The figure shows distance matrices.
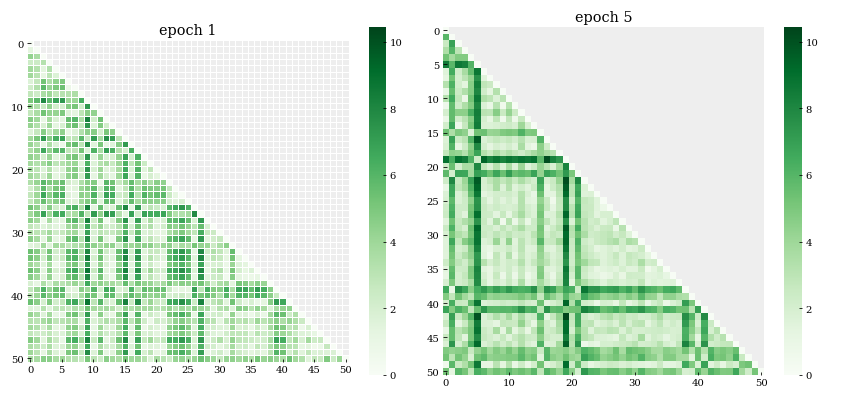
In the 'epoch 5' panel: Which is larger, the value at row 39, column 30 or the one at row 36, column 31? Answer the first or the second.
the first
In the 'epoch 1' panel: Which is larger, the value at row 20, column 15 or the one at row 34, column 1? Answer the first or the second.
the first
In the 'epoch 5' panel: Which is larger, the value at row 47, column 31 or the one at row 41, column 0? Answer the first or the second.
the second
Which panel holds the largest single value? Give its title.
epoch 5
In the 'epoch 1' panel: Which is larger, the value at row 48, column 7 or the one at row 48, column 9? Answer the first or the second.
the second
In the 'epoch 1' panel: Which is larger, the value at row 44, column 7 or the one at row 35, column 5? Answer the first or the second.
the first
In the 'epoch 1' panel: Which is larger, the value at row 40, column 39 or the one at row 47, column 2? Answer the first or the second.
the first
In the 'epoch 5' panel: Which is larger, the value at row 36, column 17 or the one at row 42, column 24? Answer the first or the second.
the second
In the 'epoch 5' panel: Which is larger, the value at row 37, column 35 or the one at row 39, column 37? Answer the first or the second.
the second
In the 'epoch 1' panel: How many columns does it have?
51
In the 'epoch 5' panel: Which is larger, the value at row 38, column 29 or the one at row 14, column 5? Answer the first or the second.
the second
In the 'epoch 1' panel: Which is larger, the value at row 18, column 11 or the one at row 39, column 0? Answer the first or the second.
the first
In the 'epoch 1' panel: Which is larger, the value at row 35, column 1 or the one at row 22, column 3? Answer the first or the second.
the second
